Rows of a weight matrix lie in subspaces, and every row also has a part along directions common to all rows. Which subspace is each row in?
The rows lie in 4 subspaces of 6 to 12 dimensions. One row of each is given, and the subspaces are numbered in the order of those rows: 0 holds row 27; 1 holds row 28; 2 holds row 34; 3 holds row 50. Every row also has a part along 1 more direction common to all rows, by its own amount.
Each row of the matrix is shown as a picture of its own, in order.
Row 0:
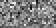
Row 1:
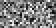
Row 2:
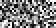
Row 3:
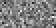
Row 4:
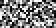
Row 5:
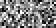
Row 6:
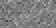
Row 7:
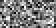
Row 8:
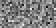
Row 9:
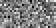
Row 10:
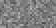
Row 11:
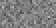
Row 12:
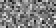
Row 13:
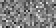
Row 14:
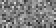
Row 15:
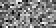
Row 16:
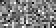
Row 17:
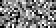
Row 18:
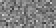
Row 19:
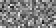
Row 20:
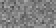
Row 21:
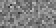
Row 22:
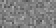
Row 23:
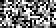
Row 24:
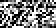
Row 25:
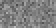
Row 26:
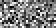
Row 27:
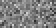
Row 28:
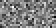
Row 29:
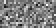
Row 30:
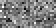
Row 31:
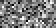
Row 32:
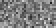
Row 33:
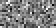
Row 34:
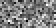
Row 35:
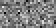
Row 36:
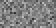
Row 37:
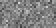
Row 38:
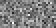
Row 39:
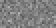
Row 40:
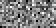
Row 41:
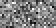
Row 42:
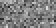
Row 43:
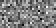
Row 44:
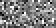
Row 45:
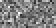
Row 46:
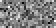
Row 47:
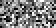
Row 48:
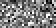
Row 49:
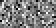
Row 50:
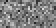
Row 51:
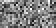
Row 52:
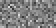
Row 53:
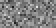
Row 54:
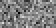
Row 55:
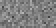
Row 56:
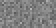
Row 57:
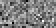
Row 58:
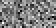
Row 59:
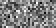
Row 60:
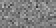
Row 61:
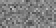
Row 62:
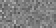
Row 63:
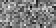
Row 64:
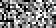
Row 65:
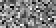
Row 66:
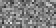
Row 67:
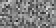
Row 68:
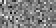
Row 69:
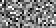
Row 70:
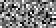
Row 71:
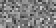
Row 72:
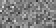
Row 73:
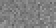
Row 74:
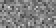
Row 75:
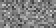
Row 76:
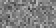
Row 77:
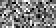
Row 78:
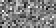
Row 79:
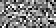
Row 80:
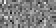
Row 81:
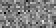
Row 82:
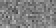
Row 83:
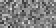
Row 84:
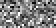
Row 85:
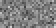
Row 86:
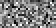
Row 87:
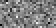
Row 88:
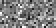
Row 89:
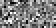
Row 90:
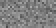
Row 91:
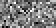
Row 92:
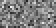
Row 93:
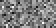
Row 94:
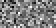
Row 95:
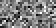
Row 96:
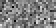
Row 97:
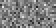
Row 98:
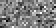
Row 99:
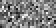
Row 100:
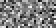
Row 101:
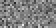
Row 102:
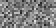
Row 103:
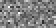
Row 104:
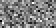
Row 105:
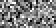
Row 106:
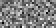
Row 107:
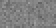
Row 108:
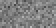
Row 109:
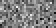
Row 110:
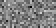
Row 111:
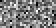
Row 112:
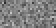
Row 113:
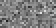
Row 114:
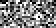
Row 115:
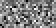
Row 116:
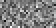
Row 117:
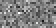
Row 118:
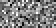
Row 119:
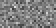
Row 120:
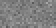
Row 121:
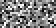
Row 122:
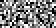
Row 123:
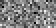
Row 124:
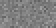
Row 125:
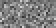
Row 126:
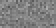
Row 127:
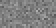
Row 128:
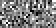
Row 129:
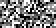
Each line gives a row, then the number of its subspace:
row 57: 2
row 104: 2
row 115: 1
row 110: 0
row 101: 1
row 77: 3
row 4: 3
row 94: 0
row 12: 0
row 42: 1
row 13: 3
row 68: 2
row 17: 0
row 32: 0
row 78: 1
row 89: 2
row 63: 3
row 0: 3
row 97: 3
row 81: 3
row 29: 2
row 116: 3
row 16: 2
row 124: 0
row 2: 0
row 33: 1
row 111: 3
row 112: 2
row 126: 1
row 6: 1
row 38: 2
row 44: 2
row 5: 0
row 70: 1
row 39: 2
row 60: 0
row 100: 0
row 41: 3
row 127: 3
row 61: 1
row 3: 2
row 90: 1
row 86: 1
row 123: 0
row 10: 2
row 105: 3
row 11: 0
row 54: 3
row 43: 1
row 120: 2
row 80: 2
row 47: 0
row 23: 0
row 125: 2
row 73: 0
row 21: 3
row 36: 1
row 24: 0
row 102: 0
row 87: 1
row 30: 0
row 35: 3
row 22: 2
